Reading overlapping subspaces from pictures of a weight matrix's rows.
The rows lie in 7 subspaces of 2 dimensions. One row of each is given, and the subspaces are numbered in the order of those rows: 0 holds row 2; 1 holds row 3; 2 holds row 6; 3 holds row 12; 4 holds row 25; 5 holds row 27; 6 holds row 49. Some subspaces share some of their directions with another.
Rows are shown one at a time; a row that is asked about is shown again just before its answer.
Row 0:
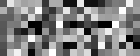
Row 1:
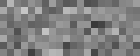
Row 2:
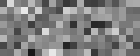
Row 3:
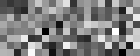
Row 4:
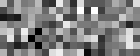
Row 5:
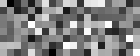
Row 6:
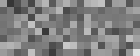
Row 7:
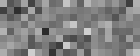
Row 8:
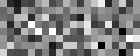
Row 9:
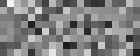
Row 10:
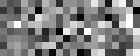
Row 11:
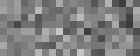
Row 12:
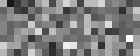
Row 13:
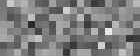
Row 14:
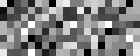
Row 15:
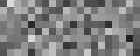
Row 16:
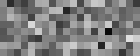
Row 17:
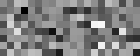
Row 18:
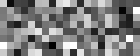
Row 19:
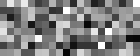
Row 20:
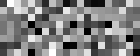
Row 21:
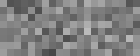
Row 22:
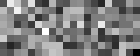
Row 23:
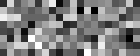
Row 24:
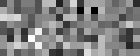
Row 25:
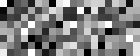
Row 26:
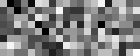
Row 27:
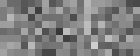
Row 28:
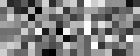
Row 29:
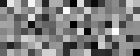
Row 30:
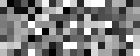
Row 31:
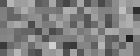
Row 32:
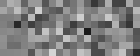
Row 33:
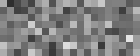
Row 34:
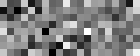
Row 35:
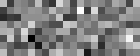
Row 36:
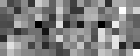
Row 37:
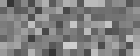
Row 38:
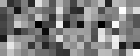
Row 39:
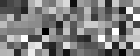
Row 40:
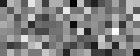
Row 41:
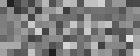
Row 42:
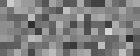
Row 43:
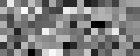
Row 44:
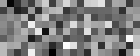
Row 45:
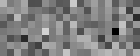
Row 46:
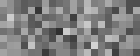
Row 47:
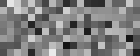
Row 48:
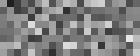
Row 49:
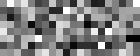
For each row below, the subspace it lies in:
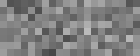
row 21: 5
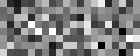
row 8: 0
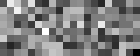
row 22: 2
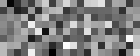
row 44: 1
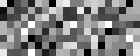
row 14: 4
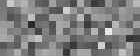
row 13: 6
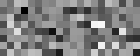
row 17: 0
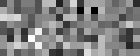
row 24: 4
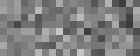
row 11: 3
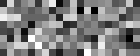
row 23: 4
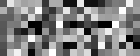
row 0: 2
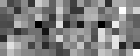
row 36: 2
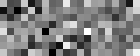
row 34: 6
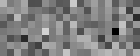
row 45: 1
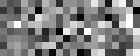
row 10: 3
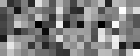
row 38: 2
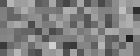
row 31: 3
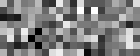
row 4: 4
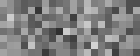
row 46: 5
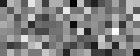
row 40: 1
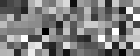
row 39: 1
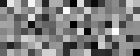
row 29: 1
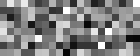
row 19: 6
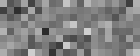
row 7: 6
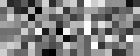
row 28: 5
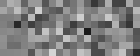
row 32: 3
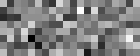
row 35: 4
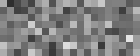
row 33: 3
